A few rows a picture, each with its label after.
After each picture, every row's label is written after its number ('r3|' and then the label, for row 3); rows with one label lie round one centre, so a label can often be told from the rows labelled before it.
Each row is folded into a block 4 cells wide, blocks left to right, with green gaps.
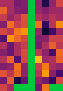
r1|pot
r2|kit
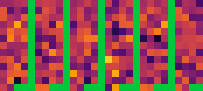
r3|pot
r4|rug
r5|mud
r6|kit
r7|rug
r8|mud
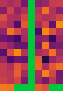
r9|rug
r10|rug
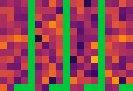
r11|mud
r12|pot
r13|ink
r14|mud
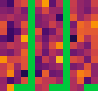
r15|kit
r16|ink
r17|pot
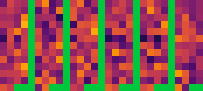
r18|rug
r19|ink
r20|pot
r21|rug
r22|rug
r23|mud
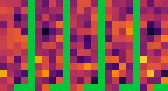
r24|mud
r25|kit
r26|rug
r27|pot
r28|kit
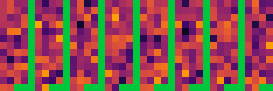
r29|rug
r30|kit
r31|ink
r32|mud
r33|rug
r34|kit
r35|pot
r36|ink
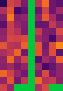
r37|mud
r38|ink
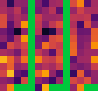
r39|kit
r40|kit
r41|ink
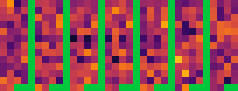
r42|ink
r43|rug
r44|rug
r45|rug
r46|rug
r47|kit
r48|pot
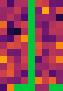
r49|kit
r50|ink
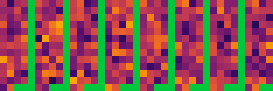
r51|kit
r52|pot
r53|ink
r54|rug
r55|mud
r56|ink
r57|ink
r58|ink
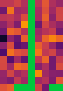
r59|rug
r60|mud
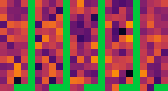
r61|pot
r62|pot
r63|ink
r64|kit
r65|mud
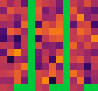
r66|rug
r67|pot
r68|mud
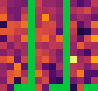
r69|pot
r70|mud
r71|kit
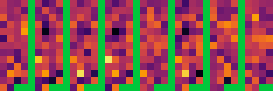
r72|pot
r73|kit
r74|kit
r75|kit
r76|mud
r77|kit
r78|pot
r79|mud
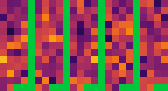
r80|kit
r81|mud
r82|ink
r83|pot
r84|ink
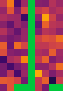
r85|ink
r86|mud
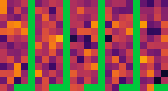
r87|pot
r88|mud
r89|rug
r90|pot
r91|kit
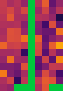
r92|mud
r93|ink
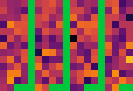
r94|pot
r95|rug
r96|pot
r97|ink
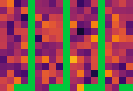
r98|ink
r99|pot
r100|kit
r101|mud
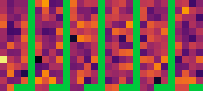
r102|kit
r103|ink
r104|pot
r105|rug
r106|pot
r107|ink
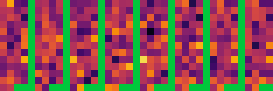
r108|ink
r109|mud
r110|kit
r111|rug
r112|kit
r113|ink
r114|ink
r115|ink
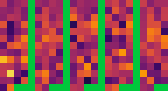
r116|kit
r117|mud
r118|pot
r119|rug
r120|mud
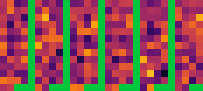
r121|ink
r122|mud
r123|rug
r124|rug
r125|kit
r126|pot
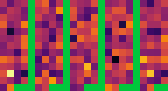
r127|kit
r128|ink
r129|pot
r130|rug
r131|kit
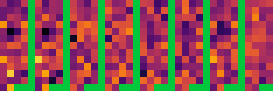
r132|kit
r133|kit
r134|pot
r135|pot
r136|ink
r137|ink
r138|kit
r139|mud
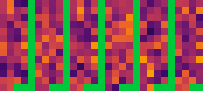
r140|ink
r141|mud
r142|ink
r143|pot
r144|kit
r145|ink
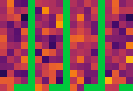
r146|ink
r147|rug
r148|mud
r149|ink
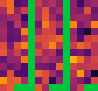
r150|ink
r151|mud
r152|kit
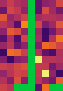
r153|rug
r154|kit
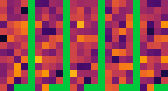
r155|pot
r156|kit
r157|mud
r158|rug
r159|kit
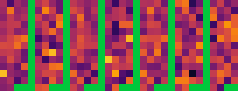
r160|mud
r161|rug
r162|mud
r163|kit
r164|mud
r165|ink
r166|pot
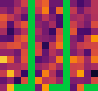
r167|kit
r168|ink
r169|kit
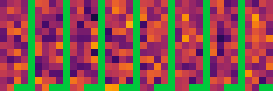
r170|rug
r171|ink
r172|ink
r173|rug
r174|pot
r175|mud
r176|ink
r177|mud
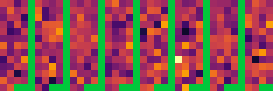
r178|ink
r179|pot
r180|mud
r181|ink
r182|rug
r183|kit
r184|mud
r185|rug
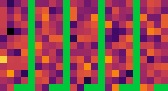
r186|kit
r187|mud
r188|pot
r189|kit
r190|rug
